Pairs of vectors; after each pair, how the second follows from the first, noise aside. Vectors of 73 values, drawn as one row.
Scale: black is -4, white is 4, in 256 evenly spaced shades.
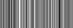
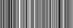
copied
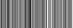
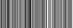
copied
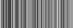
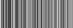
copied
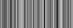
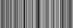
shuffled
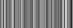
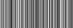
shuffled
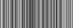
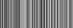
shuffled
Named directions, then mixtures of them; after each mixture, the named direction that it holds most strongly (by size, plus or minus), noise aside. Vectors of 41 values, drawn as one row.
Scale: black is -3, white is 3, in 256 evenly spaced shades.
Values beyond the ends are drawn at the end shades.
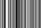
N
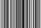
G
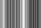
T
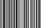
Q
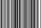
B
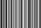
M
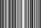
G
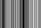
T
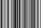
B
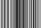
G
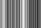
T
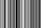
N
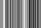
T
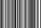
B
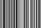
Q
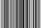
G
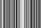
Q
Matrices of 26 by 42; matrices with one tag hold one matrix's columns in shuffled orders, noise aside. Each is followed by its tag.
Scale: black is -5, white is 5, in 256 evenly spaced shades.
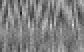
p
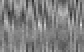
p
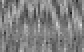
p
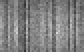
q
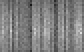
q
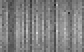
q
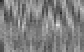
p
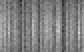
q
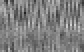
p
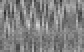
p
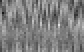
p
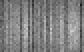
q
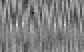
p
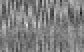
p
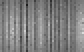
q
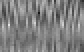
p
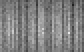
q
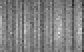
q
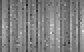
q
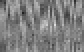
p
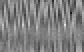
p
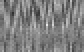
p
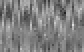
p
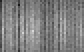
q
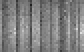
q
